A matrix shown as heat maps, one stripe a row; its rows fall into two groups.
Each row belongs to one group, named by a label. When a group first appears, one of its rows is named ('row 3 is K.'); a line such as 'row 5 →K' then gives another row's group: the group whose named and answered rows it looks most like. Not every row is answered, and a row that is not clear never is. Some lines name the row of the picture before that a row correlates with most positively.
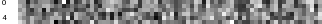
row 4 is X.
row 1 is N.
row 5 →N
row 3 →X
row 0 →N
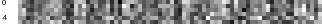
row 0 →X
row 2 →X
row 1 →X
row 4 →N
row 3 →X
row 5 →X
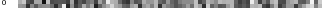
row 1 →N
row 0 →N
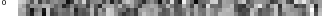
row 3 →N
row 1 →N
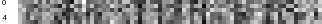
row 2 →X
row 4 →N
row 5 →N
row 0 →X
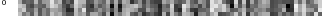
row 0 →X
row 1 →X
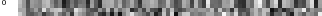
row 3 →X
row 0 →N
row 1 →N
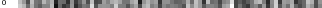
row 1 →N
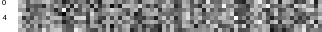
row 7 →X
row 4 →X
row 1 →X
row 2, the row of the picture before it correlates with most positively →0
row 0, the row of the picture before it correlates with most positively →0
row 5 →N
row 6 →X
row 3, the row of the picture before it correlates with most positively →1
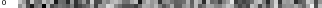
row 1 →N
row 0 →N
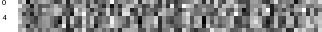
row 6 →N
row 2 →X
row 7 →X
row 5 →N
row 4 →N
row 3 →X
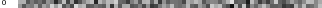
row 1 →X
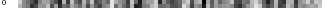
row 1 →N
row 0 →N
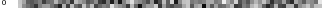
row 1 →N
